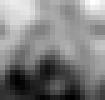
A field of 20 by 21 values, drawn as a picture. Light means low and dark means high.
No regular stripes run through it. No lone cell stands out from its neighbours. The field is mottled with small blotches. On average the colour sits 50% of the way up the scale. There is an overall slope up to the bottom.
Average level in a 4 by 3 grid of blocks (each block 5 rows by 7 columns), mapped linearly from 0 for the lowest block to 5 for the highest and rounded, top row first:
0 1 1 | 1 2 2 | 3 4 2 | 5 5 4
